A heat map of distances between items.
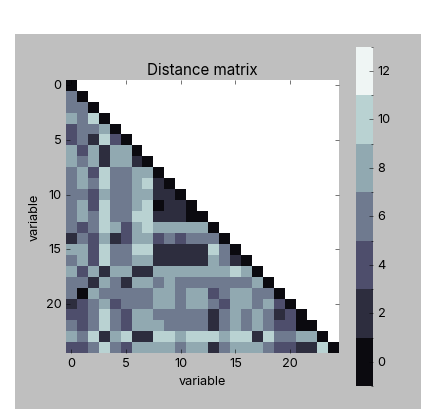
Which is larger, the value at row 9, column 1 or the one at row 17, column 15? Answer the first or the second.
the second
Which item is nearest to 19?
1
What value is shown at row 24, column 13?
2
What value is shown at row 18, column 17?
8
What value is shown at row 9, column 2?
6
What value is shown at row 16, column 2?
4
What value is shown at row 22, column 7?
8
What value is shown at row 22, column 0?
6
